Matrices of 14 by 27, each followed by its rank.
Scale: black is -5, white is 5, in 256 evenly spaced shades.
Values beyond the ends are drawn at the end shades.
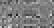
three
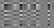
one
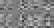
three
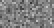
full rank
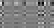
one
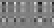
one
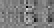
three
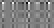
one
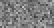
full rank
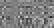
three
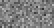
full rank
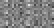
three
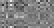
three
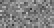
full rank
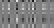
one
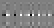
one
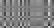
one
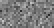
full rank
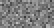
full rank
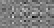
three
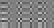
one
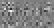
three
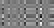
one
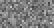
full rank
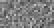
full rank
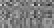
three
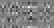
three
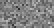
full rank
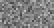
full rank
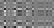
one
